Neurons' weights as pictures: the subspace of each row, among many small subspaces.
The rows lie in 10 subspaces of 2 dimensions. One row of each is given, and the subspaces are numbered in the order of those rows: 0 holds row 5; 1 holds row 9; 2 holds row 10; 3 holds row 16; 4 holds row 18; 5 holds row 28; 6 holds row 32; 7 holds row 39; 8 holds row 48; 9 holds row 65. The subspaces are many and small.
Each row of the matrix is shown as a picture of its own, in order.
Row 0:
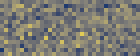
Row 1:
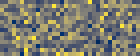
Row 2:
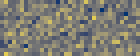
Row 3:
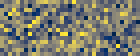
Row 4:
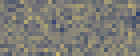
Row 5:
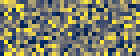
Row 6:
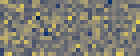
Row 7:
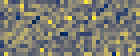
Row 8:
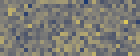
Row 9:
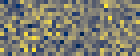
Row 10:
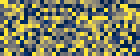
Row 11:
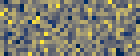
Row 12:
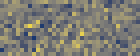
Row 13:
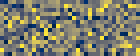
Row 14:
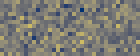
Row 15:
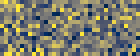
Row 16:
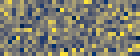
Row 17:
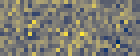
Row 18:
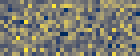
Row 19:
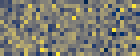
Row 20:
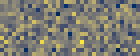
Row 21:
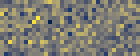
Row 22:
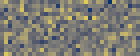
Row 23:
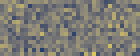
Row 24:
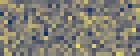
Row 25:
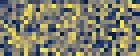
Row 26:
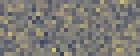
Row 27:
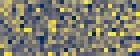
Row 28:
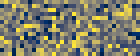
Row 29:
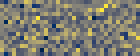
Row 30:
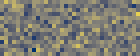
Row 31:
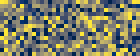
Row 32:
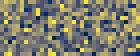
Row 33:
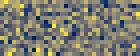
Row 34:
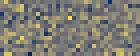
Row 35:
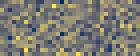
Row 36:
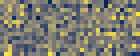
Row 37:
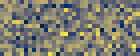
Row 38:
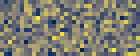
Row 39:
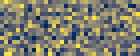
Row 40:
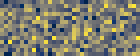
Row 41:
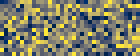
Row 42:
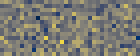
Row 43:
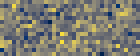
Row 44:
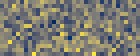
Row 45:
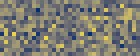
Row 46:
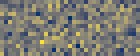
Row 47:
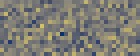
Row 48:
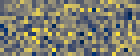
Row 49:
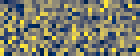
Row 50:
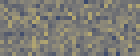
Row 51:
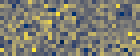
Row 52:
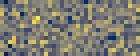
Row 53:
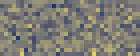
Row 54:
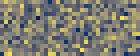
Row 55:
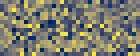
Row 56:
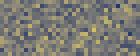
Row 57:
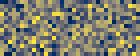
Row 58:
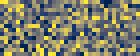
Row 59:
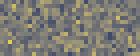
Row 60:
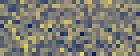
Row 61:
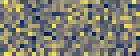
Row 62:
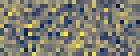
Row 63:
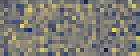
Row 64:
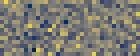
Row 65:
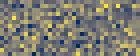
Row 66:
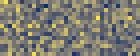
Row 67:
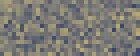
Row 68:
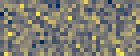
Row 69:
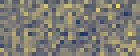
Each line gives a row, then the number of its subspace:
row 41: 8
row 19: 3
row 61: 0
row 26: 8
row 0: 9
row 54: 6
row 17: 1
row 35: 3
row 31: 8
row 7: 5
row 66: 0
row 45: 8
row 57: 0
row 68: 2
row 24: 8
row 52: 0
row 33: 7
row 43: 5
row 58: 1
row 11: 2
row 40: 7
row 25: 3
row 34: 2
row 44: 6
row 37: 4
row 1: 3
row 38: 6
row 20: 2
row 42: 5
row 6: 2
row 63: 3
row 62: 1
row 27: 3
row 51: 5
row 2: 5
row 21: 0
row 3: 1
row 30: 7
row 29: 5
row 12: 1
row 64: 7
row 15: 0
